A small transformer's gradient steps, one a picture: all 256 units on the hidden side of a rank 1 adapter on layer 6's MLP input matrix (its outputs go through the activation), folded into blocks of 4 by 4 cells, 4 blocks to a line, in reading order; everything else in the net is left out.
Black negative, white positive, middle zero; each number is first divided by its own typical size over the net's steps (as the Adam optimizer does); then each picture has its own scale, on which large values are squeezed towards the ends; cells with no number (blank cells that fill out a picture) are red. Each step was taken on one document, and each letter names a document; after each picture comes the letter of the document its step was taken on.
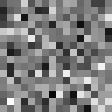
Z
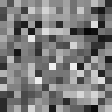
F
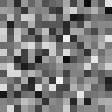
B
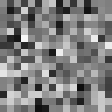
B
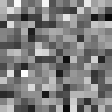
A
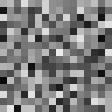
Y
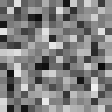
Z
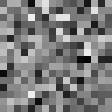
Y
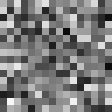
A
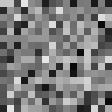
F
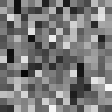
F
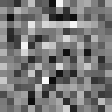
B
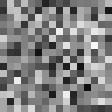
F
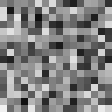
Z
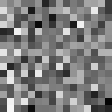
A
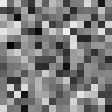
Z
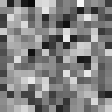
Y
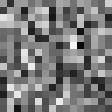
Y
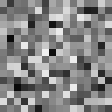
B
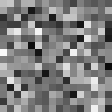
Z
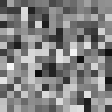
Y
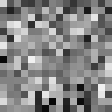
B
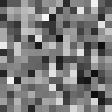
F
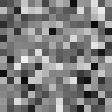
F
